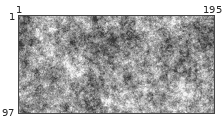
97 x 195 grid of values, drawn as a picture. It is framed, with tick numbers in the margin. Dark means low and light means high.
Mirror symmetry: none. Grain: blotchy. Histogram: bell-shaped.
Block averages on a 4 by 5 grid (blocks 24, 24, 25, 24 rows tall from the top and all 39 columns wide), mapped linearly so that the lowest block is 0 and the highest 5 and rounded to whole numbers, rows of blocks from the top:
32041
32020
24233
21545
